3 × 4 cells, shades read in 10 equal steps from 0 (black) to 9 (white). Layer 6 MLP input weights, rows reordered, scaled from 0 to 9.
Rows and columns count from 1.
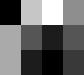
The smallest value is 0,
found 2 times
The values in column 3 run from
0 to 9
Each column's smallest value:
0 1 0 2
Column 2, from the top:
7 3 1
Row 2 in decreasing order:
6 3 3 1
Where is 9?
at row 1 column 3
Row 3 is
6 1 0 2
